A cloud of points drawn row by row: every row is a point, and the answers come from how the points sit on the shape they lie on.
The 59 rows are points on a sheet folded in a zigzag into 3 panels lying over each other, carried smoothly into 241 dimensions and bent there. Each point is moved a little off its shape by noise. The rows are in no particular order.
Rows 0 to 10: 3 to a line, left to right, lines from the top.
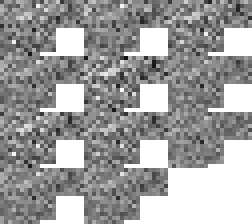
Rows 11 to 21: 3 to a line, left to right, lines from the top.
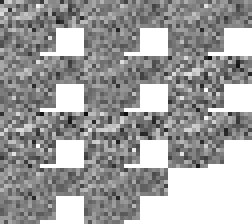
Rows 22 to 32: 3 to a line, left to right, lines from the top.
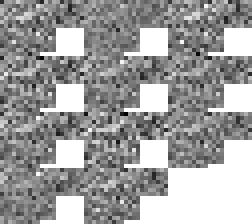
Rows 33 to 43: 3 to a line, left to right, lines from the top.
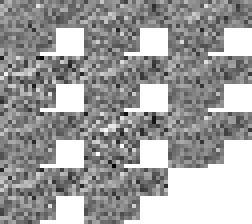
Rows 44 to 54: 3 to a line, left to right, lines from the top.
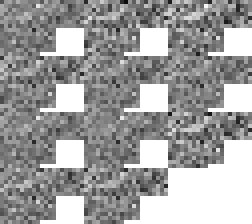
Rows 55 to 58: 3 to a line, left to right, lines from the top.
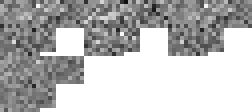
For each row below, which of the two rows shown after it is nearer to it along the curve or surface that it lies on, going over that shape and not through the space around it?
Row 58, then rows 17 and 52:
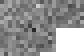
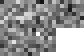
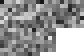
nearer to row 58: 17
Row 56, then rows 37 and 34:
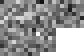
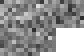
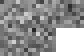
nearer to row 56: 34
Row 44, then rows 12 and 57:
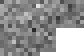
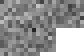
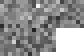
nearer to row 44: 57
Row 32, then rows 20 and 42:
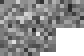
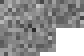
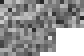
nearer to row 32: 20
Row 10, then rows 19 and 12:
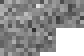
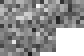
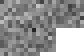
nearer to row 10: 19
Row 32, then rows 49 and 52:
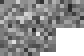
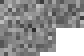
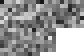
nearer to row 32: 49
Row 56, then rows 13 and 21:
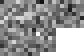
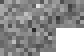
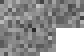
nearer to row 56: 21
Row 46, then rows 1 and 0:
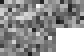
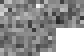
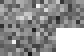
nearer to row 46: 1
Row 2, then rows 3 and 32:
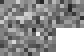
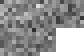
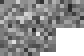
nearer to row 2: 32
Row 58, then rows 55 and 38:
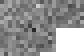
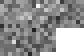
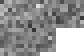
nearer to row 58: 38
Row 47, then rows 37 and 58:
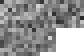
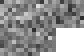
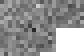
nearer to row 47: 37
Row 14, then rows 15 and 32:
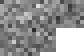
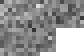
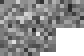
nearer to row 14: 15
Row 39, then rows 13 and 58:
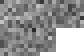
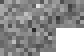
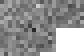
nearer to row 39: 58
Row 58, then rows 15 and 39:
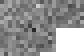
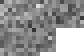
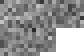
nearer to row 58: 39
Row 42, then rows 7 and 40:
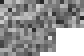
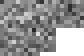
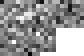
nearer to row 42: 40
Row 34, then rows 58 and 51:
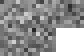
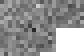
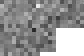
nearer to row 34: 58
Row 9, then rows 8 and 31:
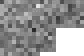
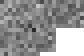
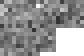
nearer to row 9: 31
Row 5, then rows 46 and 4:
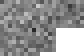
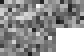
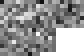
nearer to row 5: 4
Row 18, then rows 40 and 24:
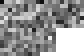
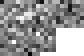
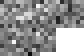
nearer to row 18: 40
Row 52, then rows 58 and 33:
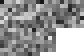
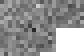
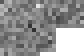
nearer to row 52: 33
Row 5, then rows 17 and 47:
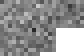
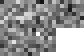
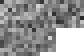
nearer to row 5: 17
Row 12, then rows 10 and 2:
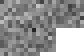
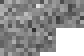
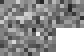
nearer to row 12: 2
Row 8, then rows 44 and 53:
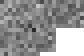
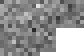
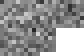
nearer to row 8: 53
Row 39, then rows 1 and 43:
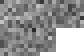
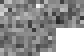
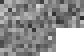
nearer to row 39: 43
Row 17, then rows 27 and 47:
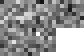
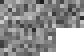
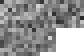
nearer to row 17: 27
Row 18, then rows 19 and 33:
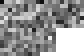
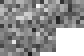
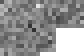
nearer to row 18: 33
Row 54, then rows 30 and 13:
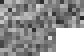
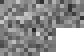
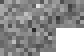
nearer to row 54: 13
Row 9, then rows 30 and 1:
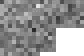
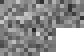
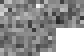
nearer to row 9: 1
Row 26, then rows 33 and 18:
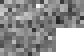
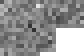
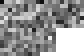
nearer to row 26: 33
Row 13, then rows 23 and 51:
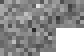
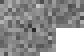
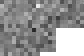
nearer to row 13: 51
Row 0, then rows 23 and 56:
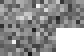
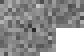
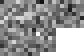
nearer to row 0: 56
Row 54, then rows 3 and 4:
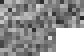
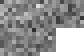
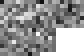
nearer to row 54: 3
